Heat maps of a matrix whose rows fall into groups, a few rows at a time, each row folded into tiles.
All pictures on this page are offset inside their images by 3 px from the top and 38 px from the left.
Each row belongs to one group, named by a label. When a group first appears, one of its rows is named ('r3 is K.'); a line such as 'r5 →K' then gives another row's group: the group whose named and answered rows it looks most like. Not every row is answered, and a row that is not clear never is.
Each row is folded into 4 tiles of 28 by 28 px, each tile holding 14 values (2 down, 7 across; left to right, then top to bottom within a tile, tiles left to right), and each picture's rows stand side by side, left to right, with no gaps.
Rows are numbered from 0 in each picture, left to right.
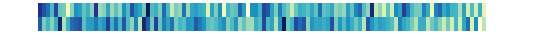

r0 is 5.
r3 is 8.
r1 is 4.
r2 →5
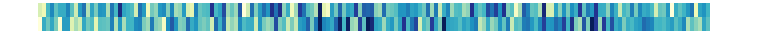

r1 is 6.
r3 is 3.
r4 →5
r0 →8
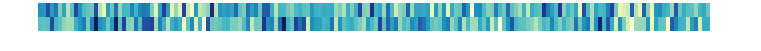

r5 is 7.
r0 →5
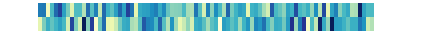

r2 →3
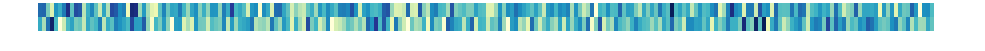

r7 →4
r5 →6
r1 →8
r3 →7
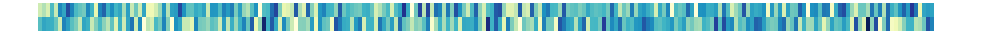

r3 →8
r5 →4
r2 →7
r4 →7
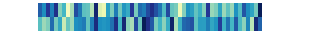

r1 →5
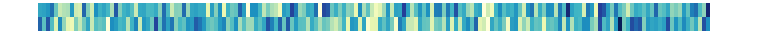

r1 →4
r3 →8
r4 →8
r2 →8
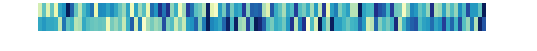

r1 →5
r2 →3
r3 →5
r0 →8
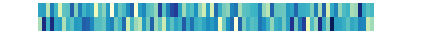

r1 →6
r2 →3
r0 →4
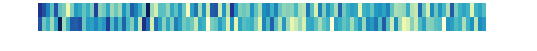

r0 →5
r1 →8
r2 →7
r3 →7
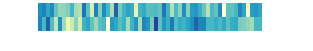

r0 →7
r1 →4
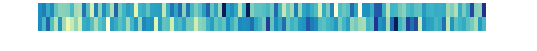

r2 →4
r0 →7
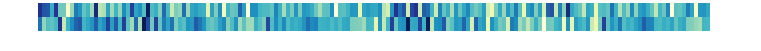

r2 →4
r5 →4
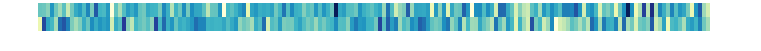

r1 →4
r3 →4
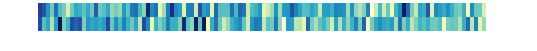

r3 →8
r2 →8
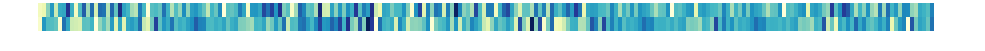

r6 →4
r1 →4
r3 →8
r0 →8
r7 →6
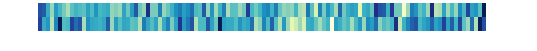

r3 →5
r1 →3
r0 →5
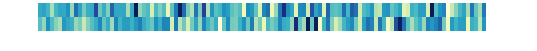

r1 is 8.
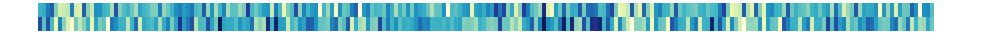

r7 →4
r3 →4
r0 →7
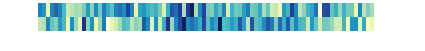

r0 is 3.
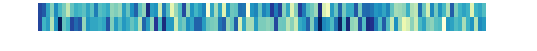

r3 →7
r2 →5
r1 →4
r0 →5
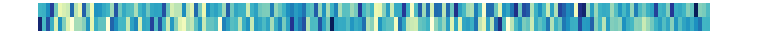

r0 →7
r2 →3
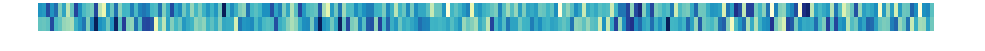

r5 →3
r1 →6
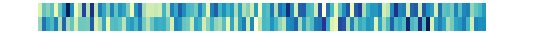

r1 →8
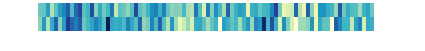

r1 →7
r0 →3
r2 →7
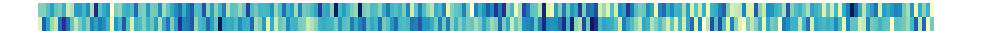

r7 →8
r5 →8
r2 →6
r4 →5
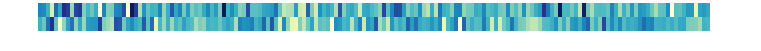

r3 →6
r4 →6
